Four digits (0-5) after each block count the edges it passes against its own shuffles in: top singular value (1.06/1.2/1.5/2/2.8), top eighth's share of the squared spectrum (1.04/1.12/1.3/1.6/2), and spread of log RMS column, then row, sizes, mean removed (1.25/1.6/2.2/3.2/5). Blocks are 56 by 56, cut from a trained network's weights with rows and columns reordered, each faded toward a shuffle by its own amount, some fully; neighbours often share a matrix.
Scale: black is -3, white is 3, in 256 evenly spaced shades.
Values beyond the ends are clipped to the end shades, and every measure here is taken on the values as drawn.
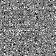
1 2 2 0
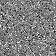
0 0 0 0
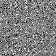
1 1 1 0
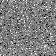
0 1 0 0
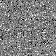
0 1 0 0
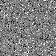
0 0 0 0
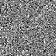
2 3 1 2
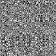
3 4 2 2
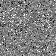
0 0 0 0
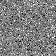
0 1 0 0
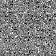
1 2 2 0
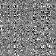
3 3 3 1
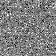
1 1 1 0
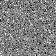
0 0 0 0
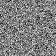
0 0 0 0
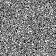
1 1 0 0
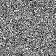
0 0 0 0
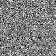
2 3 0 1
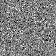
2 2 0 0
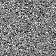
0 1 0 0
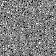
0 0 1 0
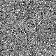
1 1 0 0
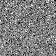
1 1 0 0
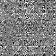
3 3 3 1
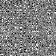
2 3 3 1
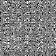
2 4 3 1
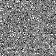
1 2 1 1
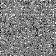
1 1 1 0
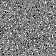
0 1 0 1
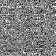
2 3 2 1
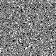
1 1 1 0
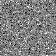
1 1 1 0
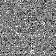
1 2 2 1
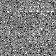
2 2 1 1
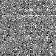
2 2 2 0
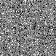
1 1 0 1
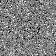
0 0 0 0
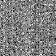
2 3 1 2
